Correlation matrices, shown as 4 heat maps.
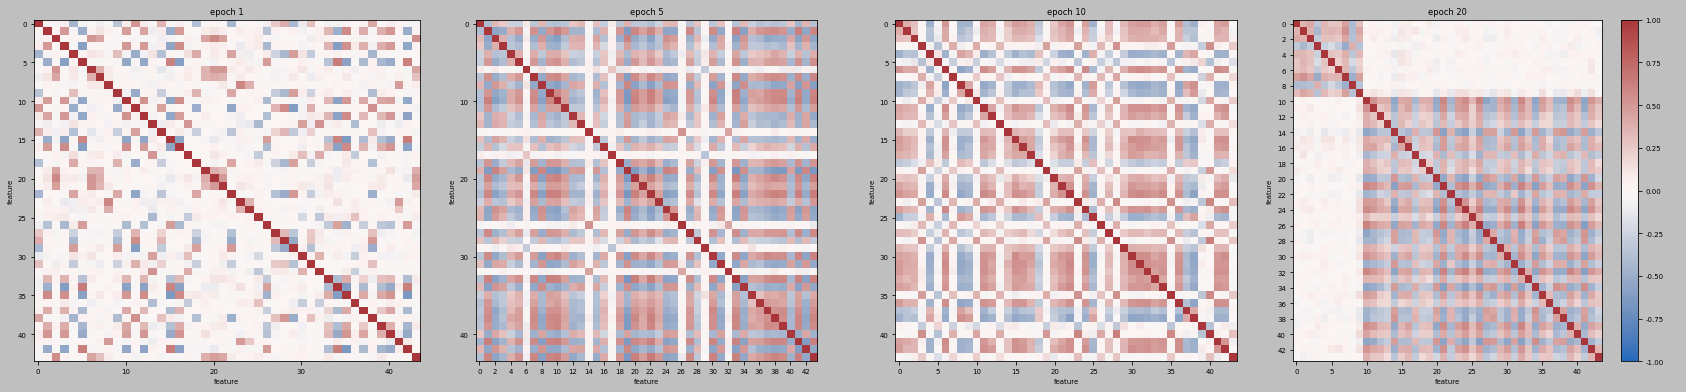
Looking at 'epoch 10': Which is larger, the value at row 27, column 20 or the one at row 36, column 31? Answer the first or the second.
the second
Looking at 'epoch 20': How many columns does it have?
44
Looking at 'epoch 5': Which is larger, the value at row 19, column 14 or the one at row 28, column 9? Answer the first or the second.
the first
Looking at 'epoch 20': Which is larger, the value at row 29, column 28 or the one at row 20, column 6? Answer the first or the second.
the second
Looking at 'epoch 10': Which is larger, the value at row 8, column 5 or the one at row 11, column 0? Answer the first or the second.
the second
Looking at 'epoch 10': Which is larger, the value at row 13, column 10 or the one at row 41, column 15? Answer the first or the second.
the second
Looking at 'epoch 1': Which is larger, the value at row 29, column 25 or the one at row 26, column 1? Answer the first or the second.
the first
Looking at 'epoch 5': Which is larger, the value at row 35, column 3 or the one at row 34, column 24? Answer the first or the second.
the second
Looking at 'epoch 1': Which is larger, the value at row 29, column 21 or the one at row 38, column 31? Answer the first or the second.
the second
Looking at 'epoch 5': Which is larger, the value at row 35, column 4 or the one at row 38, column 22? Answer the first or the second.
the second
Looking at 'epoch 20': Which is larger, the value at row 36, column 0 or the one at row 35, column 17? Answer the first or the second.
the first
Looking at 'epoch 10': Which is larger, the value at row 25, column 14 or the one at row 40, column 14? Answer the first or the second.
the second
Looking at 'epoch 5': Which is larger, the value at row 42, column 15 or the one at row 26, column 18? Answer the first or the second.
the first
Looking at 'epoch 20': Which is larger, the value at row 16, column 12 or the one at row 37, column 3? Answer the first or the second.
the first
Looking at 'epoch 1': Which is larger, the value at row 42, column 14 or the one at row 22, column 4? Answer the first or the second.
the second
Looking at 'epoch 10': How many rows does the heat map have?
44
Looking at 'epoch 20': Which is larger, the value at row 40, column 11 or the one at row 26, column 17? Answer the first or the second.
the first
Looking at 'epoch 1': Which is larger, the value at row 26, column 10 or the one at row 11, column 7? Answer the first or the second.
the second
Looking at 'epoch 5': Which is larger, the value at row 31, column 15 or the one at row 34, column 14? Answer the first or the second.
the first
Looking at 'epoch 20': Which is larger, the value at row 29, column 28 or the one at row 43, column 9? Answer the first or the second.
the second
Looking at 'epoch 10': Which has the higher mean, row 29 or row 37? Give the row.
29
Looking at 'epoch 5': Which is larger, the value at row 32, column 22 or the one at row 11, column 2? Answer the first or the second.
the first
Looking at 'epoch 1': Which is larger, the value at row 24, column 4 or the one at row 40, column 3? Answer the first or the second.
the second
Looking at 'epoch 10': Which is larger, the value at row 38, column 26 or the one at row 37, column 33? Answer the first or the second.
the first
